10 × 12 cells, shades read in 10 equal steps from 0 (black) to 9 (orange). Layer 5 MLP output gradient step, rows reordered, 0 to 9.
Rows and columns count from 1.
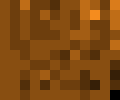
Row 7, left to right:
5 5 5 4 4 5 4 5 5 5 5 3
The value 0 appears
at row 10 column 12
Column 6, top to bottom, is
3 4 5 4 5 4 5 4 5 5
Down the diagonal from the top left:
5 4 5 4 5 4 4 5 3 5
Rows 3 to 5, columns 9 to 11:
6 4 4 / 6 5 4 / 5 4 4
